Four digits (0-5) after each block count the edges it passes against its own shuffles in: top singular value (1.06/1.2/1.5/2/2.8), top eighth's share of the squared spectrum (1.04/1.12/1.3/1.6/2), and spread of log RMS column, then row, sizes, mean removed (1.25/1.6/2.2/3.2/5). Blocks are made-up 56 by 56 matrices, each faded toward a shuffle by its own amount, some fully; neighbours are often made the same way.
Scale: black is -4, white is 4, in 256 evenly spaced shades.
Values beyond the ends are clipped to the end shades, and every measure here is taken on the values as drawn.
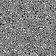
2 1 0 0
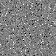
2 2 0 0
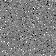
1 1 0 0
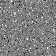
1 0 0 0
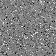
0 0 0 0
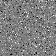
0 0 0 0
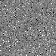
2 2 0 0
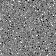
0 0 0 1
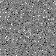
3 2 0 1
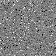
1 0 0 0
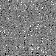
3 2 1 0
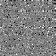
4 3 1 2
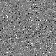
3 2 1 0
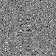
3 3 1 1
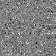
3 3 1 2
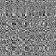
4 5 3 3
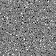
2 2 0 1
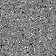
1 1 0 0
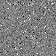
2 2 0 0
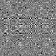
4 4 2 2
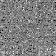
3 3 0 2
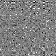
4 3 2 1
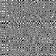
4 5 2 3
